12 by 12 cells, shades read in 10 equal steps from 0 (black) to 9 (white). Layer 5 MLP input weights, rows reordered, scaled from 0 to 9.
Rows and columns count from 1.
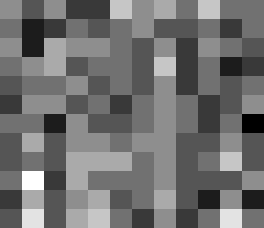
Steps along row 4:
up up down up same down up down up down up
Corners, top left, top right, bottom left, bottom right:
5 4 3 4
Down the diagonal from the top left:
5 1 6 3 3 2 4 5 3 3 5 4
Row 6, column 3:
5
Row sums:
54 39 48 45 44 44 39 50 54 52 45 56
